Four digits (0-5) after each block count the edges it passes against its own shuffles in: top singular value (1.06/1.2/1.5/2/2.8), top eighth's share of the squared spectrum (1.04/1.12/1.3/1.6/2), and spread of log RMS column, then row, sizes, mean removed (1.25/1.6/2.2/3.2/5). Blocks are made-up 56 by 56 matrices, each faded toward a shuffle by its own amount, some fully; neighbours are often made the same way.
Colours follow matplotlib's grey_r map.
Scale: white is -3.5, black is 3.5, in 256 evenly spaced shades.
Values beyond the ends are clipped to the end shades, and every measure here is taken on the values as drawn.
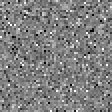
0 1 0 0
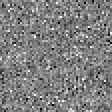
2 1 0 0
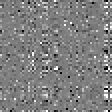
4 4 3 2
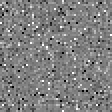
2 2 0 0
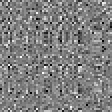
4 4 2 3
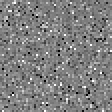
1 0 0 0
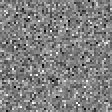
0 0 0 0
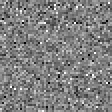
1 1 0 1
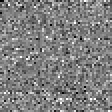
1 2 0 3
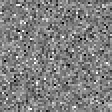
0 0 0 0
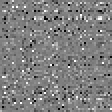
4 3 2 2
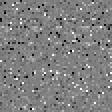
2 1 0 0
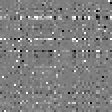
4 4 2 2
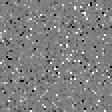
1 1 0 0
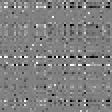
5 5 2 3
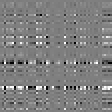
5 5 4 4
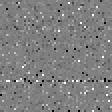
3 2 0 0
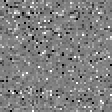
3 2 0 1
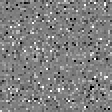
3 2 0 1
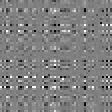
5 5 3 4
